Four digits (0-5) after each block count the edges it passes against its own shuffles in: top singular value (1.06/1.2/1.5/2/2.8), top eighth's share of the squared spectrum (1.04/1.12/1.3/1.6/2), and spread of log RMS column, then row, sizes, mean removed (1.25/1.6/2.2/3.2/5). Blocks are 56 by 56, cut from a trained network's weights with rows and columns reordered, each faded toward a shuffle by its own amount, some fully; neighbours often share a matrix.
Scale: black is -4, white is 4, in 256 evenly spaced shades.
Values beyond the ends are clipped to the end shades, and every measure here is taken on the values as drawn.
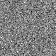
0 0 0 0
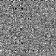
3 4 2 2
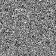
1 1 0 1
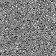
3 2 1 1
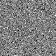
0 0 0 0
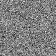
1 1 0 0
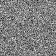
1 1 0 0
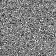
0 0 0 0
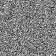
0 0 0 0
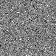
0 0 0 0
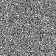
0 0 0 0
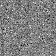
0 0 0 0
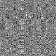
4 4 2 2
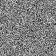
1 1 0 0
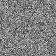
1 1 0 0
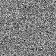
1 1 0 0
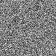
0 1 0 0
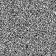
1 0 0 0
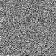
3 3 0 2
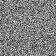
1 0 0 0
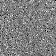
1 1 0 0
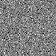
2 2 1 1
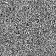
1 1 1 1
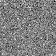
1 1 0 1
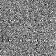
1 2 0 1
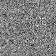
2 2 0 1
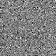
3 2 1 1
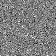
2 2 0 1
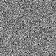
3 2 0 1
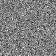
2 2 0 0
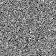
1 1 0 0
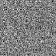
3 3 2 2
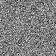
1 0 0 0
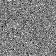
1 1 0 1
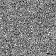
0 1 0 0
